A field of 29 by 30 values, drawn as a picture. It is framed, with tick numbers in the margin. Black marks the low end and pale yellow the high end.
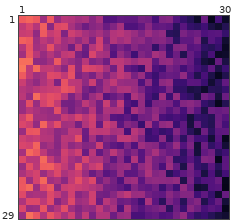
Slope: up to the left. Grain: fine. Stripes: none. Odd rows or columns: none.
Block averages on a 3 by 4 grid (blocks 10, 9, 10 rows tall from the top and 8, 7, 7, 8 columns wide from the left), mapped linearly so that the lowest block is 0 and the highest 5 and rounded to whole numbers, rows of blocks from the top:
5 3 2 0 / 5 3 2 0 / 5 3 2 0
